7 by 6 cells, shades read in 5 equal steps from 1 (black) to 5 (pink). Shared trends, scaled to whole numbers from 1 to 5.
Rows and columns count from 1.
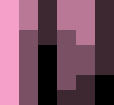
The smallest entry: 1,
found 6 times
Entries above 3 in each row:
4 4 2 1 1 1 1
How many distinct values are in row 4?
4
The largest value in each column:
5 4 2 4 4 2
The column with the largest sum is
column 1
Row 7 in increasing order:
1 1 2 2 3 5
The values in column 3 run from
1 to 2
